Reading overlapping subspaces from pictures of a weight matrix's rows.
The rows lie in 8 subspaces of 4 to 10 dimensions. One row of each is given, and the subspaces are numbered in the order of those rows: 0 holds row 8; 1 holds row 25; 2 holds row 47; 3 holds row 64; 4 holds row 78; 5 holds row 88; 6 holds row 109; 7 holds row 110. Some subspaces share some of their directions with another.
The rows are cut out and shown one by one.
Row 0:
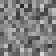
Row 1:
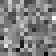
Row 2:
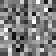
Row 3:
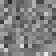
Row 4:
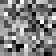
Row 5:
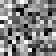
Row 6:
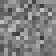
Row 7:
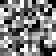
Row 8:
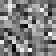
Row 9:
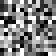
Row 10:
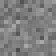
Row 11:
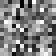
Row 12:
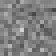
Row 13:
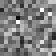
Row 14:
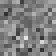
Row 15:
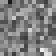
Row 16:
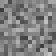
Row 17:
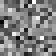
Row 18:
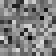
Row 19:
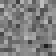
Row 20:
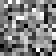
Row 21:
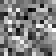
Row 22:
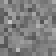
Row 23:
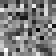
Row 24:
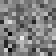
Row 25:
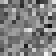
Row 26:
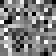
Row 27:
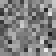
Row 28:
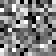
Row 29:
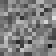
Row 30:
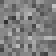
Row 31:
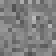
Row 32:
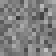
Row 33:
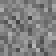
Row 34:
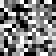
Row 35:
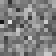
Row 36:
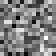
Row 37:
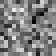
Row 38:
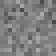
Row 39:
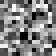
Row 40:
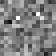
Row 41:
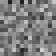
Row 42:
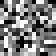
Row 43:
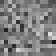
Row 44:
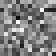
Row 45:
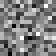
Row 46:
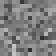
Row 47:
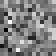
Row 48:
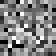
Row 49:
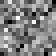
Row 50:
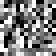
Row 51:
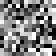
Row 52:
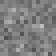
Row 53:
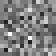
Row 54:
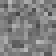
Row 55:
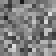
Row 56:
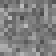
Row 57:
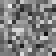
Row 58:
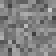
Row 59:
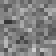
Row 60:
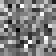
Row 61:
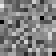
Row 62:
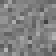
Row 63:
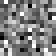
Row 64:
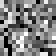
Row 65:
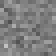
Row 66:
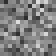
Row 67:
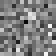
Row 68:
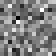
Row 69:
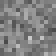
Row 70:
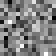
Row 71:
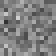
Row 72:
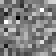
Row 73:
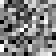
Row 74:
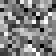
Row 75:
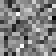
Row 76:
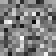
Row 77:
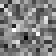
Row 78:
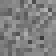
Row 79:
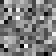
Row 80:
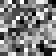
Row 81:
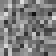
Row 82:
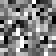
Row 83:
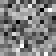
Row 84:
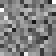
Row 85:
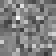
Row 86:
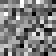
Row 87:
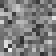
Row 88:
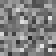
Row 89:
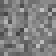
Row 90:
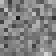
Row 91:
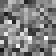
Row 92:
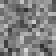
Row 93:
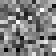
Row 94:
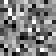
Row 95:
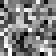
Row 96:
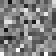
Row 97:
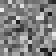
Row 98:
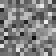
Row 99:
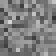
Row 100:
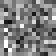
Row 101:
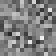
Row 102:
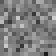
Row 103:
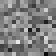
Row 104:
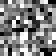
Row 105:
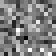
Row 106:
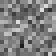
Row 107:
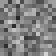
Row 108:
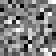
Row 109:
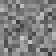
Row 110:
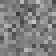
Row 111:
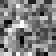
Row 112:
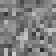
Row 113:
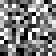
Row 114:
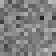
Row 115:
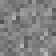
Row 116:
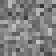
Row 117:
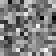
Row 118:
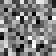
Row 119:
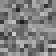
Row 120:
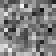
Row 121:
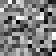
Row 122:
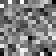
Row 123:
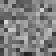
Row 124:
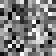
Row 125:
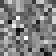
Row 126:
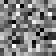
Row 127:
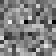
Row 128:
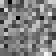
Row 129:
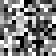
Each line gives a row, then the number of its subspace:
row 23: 2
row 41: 7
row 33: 4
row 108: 6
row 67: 7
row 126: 5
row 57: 1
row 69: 4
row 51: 7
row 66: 1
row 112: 1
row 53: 4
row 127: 7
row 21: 2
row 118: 5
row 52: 7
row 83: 1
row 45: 5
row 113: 7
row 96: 7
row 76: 5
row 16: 5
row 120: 2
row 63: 5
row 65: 5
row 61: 4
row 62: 4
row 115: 1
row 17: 4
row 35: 4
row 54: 4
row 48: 0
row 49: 7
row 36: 5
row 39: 7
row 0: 7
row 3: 2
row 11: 7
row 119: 5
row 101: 4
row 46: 0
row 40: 5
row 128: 6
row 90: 6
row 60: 6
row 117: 4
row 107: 5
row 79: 2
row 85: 7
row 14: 0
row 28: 7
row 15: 1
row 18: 4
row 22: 2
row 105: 0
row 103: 4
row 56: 2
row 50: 2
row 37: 7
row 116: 6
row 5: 0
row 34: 7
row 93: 4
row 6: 4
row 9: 7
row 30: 4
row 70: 1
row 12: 0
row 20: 2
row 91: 4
